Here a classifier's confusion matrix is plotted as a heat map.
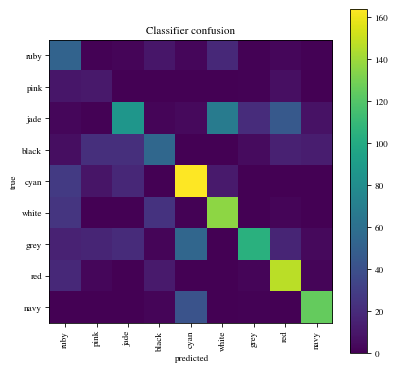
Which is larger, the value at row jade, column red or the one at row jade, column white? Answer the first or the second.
the second
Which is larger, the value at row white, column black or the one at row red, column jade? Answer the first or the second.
the first
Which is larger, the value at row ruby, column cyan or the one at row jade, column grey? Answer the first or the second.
the second
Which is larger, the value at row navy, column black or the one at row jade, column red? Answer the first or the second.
the second
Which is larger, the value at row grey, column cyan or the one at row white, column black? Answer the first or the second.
the first
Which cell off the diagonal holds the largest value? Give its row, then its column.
jade, white
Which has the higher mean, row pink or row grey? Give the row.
grey
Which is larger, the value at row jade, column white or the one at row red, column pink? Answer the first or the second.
the first
